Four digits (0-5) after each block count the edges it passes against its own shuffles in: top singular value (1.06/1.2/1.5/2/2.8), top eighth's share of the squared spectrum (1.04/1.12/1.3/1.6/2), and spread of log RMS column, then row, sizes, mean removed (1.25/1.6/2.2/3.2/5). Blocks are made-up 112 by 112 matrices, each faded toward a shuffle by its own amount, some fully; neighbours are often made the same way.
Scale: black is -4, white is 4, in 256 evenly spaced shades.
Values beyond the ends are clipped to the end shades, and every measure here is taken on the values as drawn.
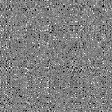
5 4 2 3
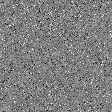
2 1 0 0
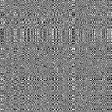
5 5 4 4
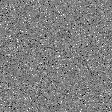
2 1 0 0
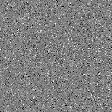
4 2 1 1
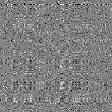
5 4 2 2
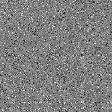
4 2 1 1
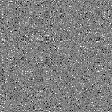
4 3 1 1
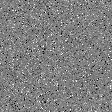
0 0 0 0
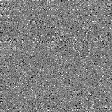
4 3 0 2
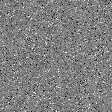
1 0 0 0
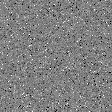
2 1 0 0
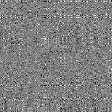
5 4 2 3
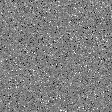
0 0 0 0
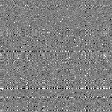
5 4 2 3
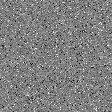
2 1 0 0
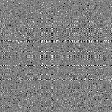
5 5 3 4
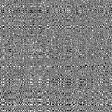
5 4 3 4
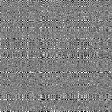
5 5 3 4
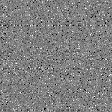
4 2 1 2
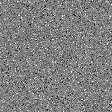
3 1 0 0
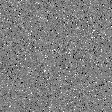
2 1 0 0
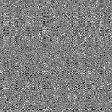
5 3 2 3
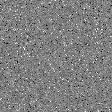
3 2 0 0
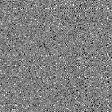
4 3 2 2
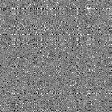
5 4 2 3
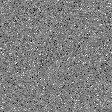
2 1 0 0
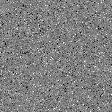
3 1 0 0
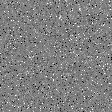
0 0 0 0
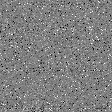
1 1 0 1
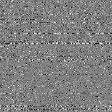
3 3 0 3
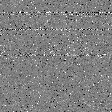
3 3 0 2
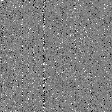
2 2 3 0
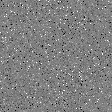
0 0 0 0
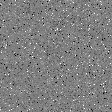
1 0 0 0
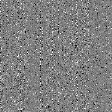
2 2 3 0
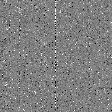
3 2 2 0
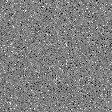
2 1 0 0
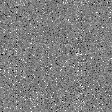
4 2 2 0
